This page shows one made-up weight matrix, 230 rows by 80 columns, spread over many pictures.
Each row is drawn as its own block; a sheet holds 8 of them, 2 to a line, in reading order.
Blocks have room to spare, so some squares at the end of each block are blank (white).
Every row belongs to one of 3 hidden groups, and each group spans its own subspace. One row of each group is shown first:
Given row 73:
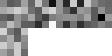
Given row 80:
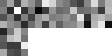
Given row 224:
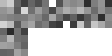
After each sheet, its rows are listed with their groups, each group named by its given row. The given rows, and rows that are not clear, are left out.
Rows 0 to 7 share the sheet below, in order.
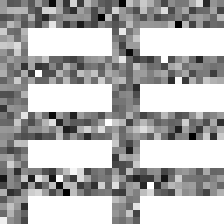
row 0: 73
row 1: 224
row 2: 80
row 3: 224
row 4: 224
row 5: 80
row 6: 80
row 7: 80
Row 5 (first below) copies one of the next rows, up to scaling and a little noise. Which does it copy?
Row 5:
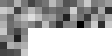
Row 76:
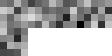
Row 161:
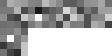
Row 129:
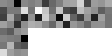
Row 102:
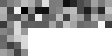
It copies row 76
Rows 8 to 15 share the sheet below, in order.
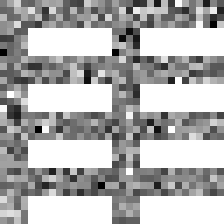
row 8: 80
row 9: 80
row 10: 80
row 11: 224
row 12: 80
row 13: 80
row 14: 73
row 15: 80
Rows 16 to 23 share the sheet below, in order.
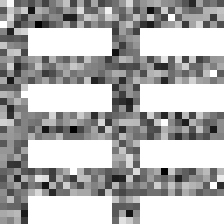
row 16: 224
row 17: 80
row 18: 224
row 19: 73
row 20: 224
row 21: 73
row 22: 80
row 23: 224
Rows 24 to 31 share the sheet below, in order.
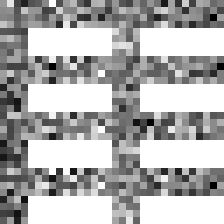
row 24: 224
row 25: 73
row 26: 73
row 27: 224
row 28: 73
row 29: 80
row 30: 73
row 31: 73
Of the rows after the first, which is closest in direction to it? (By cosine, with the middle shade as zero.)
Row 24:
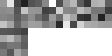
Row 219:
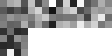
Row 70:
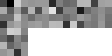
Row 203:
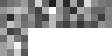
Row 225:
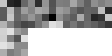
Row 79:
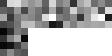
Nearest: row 219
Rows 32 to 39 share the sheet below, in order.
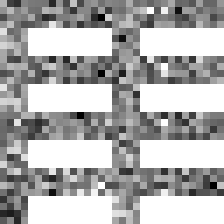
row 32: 73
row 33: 80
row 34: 73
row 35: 73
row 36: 80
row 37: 73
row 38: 73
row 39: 73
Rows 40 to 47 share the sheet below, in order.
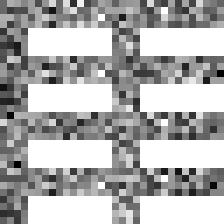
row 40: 73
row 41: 73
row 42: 73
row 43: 80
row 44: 224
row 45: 73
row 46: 73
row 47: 73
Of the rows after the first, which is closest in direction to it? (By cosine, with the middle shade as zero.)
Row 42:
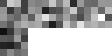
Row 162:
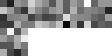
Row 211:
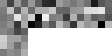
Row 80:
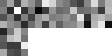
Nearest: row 80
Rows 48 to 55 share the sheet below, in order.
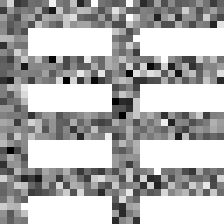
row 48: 224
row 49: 80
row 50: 224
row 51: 80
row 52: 80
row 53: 224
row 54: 80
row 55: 80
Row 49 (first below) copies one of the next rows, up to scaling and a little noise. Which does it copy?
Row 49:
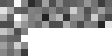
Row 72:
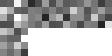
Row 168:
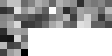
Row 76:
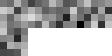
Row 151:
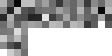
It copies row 72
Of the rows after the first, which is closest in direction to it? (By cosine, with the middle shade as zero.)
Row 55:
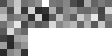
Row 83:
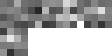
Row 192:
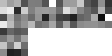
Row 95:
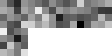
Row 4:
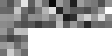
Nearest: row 4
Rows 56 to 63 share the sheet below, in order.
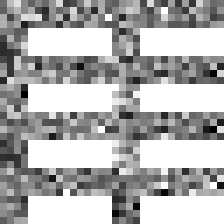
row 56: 80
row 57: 73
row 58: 224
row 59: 73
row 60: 73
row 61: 73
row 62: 224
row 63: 73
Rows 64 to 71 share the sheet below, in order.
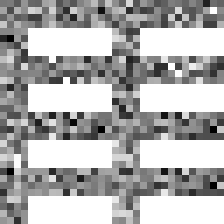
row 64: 80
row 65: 80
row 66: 224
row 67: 224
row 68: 73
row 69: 73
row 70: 224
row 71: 73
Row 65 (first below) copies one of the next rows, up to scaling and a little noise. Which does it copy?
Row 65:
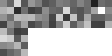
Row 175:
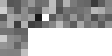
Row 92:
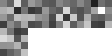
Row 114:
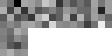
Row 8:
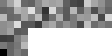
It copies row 92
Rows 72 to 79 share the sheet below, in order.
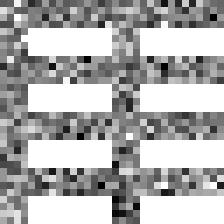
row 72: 80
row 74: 224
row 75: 73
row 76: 80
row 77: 80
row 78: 73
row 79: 73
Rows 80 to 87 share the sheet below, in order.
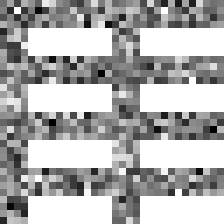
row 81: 73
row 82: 73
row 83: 80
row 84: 73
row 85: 73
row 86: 80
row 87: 224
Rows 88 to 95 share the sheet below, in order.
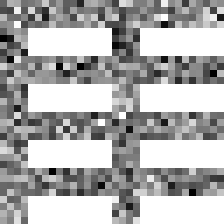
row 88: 80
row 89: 73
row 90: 224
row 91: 73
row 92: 80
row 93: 224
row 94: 73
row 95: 80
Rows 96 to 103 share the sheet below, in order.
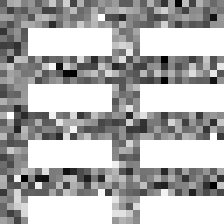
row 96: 73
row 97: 73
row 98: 224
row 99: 224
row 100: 224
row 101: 80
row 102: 80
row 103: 73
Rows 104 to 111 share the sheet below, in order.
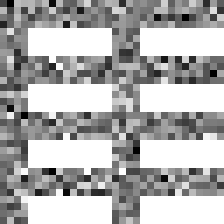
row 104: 224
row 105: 224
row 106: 224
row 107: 73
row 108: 224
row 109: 224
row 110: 224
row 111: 224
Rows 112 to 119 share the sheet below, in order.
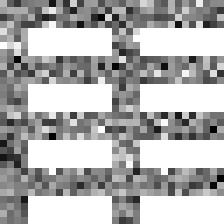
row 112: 73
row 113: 224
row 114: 80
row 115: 224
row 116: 73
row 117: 73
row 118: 224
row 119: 224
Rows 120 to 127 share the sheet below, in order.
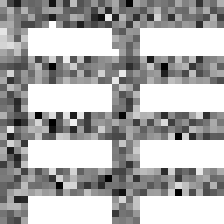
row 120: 73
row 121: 80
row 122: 73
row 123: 73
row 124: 73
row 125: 224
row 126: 224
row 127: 224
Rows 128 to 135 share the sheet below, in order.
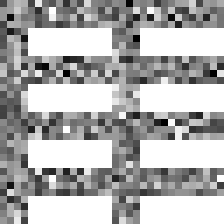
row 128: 73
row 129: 80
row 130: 80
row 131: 73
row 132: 80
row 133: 224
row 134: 73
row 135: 224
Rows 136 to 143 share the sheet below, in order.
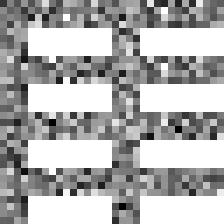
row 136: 80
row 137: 73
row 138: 224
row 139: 73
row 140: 73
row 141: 80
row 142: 224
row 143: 80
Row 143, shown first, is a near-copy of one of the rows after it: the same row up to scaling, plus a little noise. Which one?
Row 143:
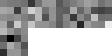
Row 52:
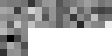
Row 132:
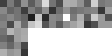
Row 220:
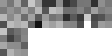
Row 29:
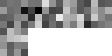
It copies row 52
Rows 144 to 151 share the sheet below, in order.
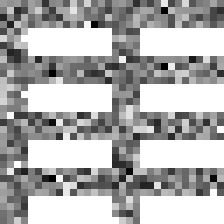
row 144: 224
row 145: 224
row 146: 73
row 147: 224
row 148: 224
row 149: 80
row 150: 224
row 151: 80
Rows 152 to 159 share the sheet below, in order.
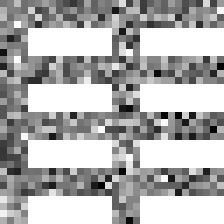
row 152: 80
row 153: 224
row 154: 80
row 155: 224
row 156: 73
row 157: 73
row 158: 73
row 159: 224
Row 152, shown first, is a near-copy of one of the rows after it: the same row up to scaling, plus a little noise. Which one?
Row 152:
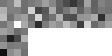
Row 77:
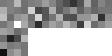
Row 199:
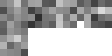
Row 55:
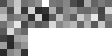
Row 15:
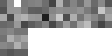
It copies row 77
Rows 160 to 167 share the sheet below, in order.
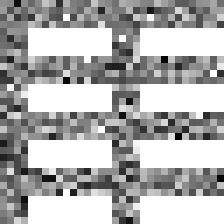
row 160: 80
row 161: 80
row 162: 224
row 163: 224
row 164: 73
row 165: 224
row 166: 224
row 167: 224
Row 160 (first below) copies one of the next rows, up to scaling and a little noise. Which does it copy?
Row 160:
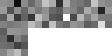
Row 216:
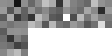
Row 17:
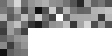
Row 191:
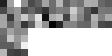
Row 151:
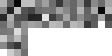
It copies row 216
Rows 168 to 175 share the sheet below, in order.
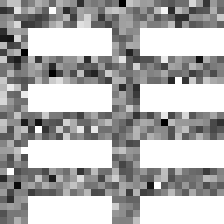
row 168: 80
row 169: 224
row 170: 73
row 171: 224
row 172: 80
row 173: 224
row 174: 224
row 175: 80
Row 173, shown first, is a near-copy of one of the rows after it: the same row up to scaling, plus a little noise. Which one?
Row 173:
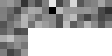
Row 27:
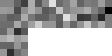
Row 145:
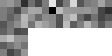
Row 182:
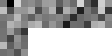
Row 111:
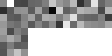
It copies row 145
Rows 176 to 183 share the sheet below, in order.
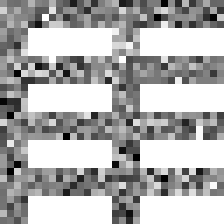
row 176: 80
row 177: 73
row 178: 80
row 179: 224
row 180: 224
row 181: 80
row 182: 224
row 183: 73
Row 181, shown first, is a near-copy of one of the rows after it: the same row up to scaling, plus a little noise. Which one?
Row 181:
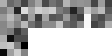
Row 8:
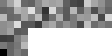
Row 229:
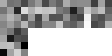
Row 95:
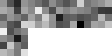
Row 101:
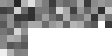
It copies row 229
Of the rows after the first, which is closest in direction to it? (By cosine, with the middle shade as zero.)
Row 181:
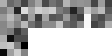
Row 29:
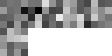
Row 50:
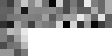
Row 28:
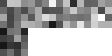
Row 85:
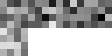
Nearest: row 85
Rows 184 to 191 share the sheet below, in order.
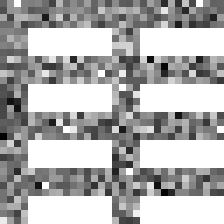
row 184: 80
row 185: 73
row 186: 73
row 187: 73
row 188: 224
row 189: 80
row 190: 80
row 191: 80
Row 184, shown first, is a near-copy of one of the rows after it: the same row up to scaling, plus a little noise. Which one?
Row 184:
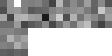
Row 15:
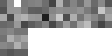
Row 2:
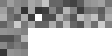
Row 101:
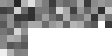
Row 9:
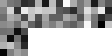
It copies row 15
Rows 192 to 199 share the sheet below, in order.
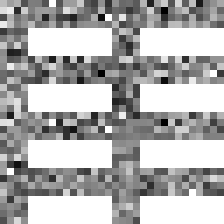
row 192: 224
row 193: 73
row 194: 73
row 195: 73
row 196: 224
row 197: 224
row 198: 224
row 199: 80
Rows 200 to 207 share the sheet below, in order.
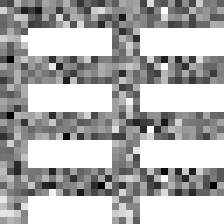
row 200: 80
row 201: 73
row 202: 224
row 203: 73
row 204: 224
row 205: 80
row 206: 73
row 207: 73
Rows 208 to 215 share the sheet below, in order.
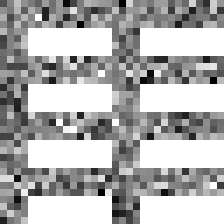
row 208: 80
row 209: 224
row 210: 73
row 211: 80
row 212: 224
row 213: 80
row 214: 80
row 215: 73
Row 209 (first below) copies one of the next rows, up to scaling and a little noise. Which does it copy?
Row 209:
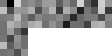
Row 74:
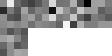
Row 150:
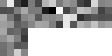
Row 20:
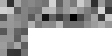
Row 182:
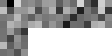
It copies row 182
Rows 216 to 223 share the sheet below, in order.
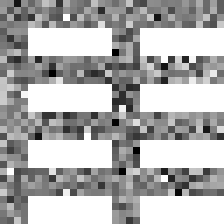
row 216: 80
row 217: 80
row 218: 73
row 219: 73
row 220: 80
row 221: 80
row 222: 224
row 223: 224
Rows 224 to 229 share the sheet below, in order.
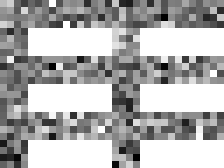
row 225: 73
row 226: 224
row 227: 73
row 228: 73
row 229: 80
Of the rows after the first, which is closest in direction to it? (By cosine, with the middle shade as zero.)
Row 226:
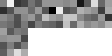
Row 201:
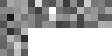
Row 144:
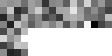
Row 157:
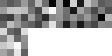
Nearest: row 201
